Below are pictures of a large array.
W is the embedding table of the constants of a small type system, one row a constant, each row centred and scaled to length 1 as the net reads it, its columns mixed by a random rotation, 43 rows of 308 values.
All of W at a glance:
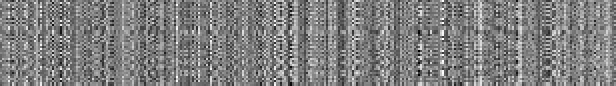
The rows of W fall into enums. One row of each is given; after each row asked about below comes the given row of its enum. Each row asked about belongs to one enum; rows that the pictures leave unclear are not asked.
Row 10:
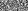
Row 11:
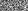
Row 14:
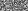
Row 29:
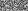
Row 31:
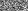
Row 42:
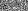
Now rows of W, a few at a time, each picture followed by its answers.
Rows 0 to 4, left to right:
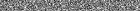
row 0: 11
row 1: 10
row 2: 14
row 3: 42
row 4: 11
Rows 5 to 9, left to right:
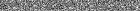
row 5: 42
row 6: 29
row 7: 42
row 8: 14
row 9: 11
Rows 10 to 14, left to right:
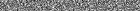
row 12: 10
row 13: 14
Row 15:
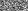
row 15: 31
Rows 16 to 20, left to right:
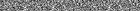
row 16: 31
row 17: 11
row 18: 10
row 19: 11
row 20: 10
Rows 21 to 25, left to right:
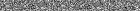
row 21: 14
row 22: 42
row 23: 29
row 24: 42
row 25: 31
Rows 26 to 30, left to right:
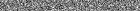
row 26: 10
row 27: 31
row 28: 42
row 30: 11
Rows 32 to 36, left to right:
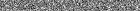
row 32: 29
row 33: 42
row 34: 10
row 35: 31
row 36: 11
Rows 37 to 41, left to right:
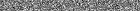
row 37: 31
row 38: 14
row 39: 10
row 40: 14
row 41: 42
